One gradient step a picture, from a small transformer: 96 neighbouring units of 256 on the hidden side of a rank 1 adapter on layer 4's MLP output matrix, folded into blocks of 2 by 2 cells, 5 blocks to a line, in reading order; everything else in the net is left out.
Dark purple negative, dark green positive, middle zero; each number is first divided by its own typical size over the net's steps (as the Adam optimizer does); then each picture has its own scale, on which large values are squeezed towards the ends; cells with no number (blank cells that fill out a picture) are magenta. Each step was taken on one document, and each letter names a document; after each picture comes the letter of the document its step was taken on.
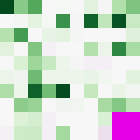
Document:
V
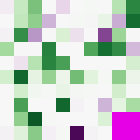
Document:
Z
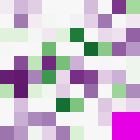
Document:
Z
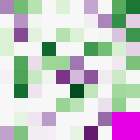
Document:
Z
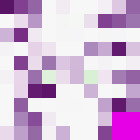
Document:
V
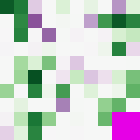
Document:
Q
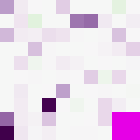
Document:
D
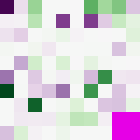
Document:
V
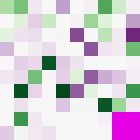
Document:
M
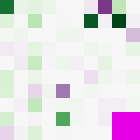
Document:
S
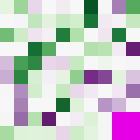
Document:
Q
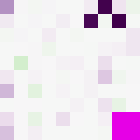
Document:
S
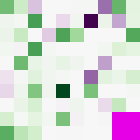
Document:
S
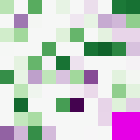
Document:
Z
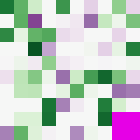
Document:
Q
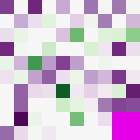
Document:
M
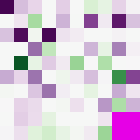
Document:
V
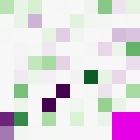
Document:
D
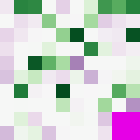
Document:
M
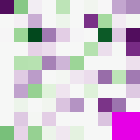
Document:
Q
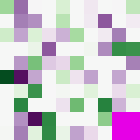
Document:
Z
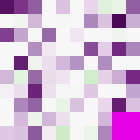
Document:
V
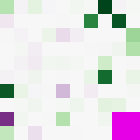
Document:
S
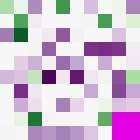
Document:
Z
